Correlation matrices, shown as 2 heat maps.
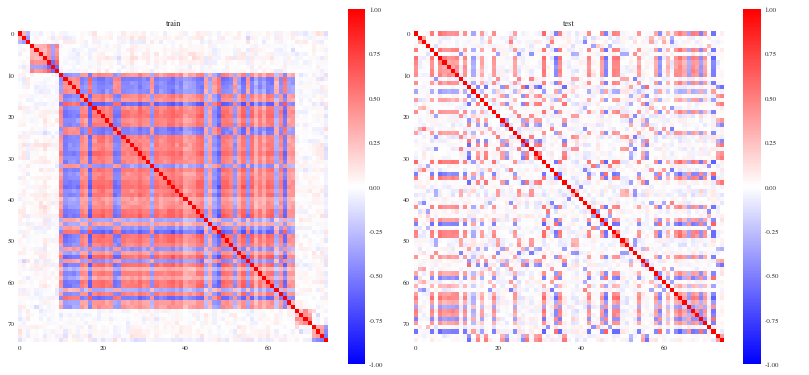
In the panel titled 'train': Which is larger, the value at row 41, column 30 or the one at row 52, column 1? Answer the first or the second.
the first
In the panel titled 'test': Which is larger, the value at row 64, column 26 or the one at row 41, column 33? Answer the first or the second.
the first
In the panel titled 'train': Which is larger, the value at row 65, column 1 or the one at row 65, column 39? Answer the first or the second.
the second
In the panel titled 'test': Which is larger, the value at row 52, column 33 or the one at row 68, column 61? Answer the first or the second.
the second
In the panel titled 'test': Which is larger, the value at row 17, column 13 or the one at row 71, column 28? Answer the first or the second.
the second
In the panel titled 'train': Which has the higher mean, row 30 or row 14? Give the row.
30
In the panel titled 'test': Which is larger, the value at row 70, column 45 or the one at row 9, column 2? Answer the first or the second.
the first
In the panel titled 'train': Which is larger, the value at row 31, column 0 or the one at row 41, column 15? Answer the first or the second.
the second
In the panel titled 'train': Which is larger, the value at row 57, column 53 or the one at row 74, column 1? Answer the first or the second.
the first
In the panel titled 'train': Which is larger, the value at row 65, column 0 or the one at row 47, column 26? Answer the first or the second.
the first
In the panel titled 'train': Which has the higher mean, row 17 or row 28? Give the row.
28
